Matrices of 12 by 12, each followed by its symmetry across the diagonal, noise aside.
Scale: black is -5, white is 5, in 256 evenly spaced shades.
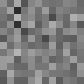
neither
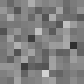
antisymmetric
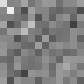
symmetric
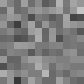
neither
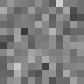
neither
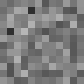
symmetric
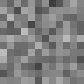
antisymmetric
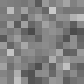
symmetric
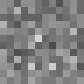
neither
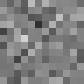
antisymmetric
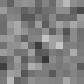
antisymmetric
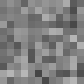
antisymmetric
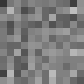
symmetric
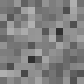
symmetric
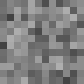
neither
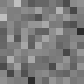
symmetric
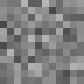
antisymmetric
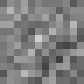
symmetric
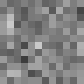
neither
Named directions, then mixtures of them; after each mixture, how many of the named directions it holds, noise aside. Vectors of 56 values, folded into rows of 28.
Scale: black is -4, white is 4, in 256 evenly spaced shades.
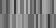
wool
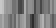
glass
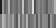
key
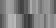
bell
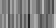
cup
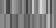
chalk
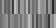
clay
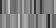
three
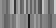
three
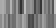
three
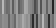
three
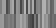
three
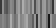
three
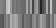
two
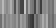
three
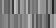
one
